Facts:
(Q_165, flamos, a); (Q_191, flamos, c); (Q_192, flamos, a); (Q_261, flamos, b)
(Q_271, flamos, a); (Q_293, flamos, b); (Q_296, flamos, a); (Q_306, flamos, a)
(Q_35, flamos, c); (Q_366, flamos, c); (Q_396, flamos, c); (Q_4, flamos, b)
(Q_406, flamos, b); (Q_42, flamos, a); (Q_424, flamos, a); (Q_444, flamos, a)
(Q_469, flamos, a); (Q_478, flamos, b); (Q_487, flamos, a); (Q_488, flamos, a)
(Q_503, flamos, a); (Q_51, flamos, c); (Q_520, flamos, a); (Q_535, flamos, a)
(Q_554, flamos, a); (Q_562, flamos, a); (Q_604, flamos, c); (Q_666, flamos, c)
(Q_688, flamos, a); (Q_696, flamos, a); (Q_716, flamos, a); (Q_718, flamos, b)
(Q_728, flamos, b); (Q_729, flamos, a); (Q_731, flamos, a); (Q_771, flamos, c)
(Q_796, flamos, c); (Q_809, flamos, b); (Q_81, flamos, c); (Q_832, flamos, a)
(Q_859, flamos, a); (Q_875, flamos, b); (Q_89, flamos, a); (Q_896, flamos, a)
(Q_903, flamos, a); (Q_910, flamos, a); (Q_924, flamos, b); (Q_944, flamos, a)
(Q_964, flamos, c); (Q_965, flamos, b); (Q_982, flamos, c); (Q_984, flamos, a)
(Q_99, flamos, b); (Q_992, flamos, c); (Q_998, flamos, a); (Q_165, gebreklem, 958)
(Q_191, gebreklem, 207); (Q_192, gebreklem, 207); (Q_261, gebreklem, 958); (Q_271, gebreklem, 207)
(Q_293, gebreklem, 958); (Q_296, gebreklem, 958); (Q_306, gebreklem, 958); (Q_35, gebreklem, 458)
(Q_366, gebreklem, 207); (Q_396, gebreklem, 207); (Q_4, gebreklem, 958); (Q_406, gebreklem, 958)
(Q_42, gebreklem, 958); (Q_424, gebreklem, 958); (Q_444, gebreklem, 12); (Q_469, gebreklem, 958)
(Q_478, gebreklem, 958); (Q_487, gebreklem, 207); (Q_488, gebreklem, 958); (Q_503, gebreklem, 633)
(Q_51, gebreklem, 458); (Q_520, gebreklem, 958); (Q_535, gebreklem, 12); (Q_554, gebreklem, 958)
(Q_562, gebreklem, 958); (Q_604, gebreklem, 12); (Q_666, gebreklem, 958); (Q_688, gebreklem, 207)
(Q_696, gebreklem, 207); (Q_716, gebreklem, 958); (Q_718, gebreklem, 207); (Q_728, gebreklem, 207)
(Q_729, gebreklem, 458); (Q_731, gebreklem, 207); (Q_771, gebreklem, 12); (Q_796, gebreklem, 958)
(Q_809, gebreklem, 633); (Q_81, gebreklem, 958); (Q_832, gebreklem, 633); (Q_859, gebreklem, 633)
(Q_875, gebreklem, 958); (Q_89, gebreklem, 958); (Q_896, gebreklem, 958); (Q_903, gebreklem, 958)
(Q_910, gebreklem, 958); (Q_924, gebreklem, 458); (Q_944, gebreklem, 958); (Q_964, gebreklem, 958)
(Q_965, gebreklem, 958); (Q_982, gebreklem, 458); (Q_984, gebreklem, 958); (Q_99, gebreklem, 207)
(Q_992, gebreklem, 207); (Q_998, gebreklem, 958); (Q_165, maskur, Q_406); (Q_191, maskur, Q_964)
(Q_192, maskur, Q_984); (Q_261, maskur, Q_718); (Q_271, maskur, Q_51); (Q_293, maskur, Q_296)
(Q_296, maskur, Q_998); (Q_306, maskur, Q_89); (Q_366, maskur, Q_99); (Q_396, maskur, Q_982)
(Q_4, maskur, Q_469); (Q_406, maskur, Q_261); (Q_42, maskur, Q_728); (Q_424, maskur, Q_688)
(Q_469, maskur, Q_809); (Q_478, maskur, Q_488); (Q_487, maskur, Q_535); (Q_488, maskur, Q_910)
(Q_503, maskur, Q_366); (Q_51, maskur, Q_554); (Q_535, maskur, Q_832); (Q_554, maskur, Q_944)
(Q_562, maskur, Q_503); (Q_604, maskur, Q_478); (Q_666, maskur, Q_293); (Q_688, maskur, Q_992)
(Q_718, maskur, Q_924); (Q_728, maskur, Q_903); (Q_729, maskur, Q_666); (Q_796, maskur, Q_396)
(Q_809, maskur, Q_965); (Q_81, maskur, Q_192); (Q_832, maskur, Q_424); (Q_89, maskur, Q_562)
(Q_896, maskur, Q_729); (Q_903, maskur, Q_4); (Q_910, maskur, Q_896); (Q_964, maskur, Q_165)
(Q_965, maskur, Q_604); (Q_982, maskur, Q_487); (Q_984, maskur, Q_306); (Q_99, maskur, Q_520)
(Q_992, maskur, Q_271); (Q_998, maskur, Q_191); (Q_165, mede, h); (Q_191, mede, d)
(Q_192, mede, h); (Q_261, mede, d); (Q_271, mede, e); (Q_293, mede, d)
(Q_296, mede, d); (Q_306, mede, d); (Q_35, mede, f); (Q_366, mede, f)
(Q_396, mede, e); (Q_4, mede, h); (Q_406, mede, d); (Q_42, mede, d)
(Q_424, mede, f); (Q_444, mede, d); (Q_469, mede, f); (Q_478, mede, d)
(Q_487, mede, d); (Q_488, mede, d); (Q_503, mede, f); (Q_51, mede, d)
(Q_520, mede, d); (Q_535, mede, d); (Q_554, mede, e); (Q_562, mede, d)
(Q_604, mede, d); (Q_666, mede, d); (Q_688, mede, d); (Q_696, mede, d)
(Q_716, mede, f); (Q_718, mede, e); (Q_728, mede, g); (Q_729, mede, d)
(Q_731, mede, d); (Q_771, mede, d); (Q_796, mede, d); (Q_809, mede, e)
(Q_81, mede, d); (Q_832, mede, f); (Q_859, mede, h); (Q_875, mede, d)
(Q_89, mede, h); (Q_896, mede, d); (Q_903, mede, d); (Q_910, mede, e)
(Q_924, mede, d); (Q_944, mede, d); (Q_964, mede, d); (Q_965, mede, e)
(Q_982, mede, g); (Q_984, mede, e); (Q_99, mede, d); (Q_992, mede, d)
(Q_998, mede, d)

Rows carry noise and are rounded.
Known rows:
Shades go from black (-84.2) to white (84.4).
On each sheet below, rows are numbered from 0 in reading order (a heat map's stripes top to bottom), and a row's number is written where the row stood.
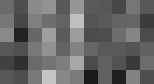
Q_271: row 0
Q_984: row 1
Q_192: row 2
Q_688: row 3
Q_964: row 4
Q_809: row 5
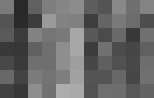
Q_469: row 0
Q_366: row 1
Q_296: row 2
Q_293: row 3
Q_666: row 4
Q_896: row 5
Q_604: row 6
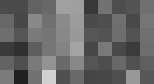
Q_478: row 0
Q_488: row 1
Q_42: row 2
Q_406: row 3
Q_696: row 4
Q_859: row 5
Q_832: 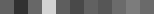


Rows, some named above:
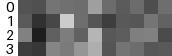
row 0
Q_944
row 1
Q_35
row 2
Q_89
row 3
Q_771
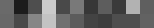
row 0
Q_982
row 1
Q_729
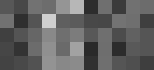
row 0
Q_965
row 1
Q_503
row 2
Q_992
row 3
Q_718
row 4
Q_99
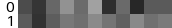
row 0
Q_718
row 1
Q_424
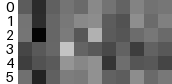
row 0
Q_424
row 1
Q_469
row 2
Q_165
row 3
Q_51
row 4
Q_99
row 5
Q_716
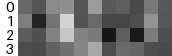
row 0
Q_271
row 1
Q_859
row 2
Q_809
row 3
Q_81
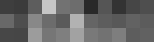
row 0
Q_924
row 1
Q_554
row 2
Q_535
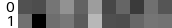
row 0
Q_396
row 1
Q_165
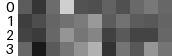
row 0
Q_832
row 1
Q_796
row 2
Q_191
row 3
Q_4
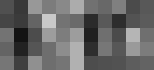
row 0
Q_444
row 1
Q_924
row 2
Q_728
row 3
Q_4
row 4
Q_910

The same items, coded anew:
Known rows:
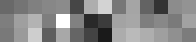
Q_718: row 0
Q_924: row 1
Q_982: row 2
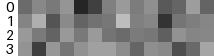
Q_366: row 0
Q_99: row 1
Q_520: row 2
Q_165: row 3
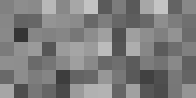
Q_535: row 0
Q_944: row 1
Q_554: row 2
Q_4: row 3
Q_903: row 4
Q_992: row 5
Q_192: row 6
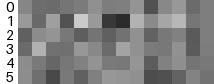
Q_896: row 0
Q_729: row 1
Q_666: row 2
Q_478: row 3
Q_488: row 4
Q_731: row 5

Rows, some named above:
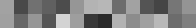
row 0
Q_192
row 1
Q_729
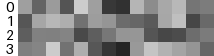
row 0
Q_729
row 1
Q_604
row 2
Q_191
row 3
Q_35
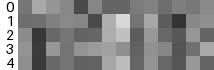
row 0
Q_81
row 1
Q_718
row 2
Q_271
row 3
Q_165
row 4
Q_271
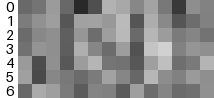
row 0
Q_396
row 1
Q_4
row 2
Q_965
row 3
Q_809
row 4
Q_859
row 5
Q_984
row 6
Q_796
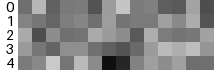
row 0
Q_728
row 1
Q_469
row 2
Q_89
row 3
Q_503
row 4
Q_51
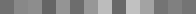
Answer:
Q_965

